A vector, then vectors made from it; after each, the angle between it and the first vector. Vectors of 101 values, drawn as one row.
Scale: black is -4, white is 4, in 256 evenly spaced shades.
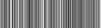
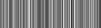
partly opposed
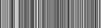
orthogonal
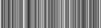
partly aligned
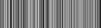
nearly opposite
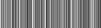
orthogonal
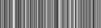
orthogonal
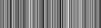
nearly opposite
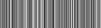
partly aligned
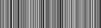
nearly opposite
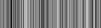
partly opposed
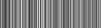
partly aligned
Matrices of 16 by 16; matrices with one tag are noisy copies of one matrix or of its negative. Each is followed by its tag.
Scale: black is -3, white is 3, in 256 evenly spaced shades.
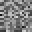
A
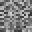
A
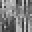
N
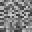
A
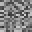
A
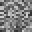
A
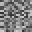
A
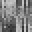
N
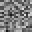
A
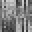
N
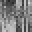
N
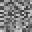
A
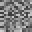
A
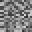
A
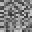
A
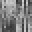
N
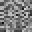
A
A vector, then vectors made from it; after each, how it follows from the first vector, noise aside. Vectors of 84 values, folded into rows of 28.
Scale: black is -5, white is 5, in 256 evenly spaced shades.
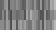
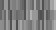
copied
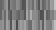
copied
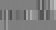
partly zeroed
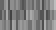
copied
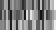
scaled up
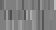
partly zeroed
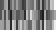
scaled up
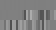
partly zeroed
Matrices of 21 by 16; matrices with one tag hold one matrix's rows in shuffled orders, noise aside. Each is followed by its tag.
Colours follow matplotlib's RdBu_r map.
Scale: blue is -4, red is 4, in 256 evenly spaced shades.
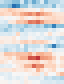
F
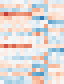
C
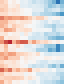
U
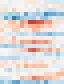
F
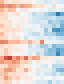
U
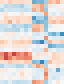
C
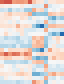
C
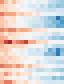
U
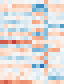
C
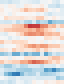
F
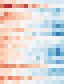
U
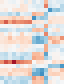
C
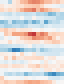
F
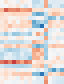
C
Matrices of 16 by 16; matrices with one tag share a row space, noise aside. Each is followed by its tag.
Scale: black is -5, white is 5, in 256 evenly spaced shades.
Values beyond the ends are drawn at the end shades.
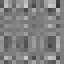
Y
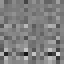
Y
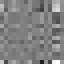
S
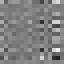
S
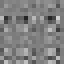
Y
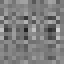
Y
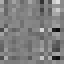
S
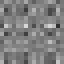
Y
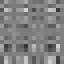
Y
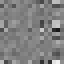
S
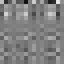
Y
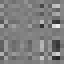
S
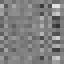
S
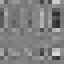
S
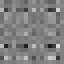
Y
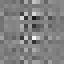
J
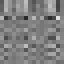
Y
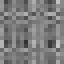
Y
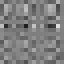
Y
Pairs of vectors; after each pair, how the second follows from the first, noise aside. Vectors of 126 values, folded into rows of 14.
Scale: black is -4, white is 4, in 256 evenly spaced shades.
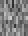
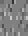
partly zeroed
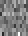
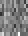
sign-scrambled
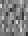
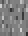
partly zeroed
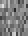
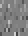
partly zeroed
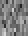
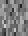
sign-scrambled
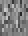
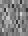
sign-scrambled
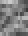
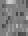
partly zeroed
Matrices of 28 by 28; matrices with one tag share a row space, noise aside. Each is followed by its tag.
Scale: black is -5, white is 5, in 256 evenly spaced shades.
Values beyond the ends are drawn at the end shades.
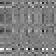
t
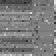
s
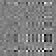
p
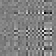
p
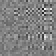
p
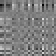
t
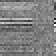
s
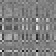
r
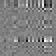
p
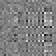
p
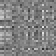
t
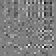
p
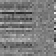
s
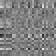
t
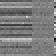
s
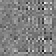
p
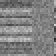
s
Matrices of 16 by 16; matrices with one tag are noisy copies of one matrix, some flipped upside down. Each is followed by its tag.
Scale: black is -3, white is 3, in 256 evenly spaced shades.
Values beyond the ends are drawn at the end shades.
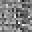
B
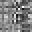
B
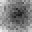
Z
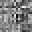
B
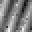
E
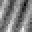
E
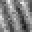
E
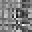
B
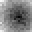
Z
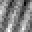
E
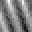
E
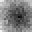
Z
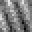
E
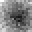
Z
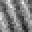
E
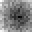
Z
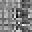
B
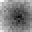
Z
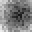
Z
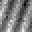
E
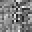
B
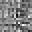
B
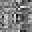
B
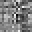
B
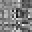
B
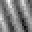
E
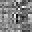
B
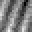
E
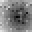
Z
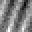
E
